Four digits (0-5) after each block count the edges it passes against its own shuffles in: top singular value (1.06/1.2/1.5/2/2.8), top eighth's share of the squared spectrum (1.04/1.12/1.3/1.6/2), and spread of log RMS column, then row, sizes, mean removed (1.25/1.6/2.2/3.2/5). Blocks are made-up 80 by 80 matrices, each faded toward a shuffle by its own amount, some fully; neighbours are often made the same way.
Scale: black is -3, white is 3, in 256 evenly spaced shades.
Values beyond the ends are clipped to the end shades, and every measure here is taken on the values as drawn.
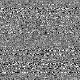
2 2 0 4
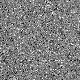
0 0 0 1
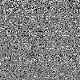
1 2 0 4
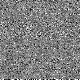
2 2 0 3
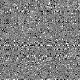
4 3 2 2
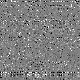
4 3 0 2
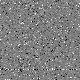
3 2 0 1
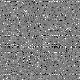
4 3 1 2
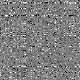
4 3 2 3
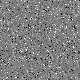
1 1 0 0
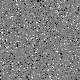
0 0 0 0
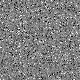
0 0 0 0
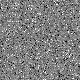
1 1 0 0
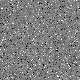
0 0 0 0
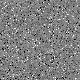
2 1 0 0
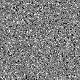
2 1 0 0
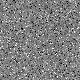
0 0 0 0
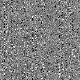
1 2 3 0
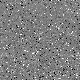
0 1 0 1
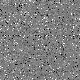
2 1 0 1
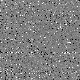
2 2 1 1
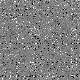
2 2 2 2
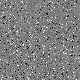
0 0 0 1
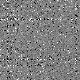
2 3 2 2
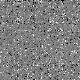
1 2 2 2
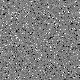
0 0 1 0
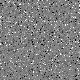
1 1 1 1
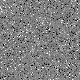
0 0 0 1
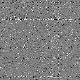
3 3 1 2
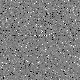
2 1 0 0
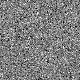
0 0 0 1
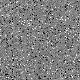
1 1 1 0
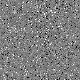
1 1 1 1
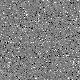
0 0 1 0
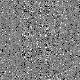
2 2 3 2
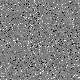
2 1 0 0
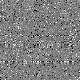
4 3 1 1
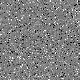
3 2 1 1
